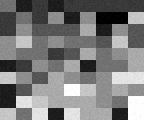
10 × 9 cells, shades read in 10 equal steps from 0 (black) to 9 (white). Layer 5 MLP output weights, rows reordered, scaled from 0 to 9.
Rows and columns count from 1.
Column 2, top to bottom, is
1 4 5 7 4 2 5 3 8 4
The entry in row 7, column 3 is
3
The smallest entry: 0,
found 2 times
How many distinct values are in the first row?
3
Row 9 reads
1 8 7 6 6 6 5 4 9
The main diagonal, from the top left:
4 4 3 5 3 1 5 6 9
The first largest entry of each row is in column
1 9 6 2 6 5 8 5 9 9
